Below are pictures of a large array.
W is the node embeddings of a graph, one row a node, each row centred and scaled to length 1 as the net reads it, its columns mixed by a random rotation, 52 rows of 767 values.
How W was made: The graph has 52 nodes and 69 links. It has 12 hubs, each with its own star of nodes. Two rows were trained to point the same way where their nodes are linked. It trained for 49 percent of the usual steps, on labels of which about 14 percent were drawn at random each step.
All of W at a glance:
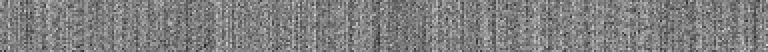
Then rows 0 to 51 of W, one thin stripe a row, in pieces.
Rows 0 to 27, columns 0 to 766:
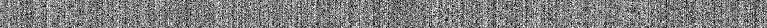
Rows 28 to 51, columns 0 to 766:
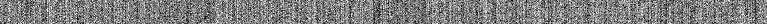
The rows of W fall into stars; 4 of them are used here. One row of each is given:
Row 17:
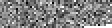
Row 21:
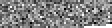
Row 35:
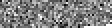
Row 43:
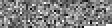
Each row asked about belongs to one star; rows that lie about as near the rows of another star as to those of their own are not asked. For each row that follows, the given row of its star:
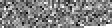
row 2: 17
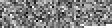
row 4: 17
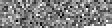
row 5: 21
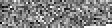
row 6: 21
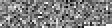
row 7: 43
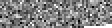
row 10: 43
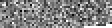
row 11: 35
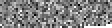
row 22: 17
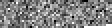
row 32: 43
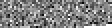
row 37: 21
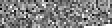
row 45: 21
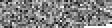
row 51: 35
